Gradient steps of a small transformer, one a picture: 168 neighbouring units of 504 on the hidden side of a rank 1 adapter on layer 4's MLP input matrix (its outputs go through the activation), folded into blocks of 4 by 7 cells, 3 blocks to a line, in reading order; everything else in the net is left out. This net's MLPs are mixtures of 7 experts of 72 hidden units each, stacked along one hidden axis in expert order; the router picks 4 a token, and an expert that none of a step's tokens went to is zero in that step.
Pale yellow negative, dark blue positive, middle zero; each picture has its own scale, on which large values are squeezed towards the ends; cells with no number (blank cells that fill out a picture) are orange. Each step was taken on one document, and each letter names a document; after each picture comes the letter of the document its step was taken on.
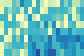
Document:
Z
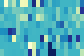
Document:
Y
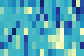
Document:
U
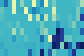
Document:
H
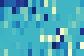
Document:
H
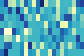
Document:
Y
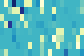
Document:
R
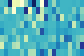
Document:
U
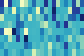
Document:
U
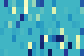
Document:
R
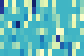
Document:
H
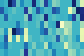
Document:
U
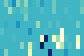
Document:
R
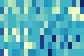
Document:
Y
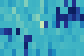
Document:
Z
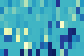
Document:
Y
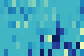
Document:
H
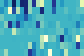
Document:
R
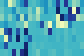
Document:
Z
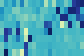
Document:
Z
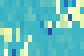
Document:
Z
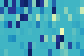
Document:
R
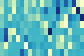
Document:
Z
